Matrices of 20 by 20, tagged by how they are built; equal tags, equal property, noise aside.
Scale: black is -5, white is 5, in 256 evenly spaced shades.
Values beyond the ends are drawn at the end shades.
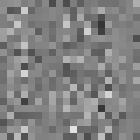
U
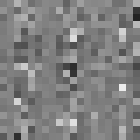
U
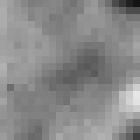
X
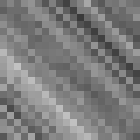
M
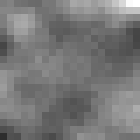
X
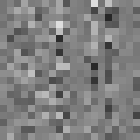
U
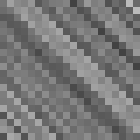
M
